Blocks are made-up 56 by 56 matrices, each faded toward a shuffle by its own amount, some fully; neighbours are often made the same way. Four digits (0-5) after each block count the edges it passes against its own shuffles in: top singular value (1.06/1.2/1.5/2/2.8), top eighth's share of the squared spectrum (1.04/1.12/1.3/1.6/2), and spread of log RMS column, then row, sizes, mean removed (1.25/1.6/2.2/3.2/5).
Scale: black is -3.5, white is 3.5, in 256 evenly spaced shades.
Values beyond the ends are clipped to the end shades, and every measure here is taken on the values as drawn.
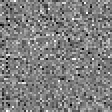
3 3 1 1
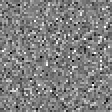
2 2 0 0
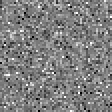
2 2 0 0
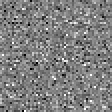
3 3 1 1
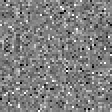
2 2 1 0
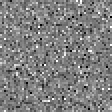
0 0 0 0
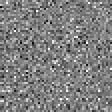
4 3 2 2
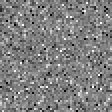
2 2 0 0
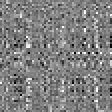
4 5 3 3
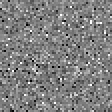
2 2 0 0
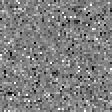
0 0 0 0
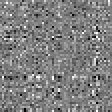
4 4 3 2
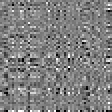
4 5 3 3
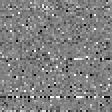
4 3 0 2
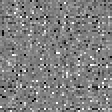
4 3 1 2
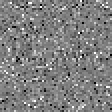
3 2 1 1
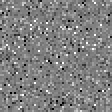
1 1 0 0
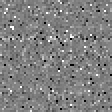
1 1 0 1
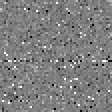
2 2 0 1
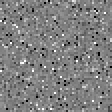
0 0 0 0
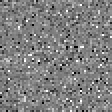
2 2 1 2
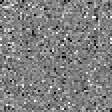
1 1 1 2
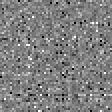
2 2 1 2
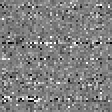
2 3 2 3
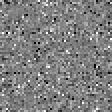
2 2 1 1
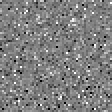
0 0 0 0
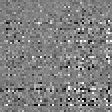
2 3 3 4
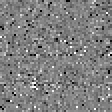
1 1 0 1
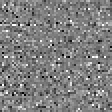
1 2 1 2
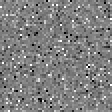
0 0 0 0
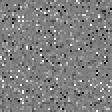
1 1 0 0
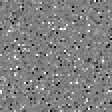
0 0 0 0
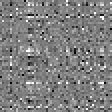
4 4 3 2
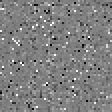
2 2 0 0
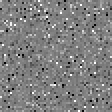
2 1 0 0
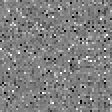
2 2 0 0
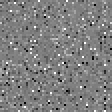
2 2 0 0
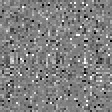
3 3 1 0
